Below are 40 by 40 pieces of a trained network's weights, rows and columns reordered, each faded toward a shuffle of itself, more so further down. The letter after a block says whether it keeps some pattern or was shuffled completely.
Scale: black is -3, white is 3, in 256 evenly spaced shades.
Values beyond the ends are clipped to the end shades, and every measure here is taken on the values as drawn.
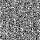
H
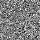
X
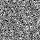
X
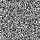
X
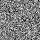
X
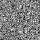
H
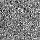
H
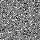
X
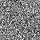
X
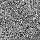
X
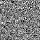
H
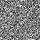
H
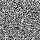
X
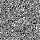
H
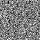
H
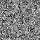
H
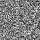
H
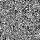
H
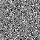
H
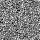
X
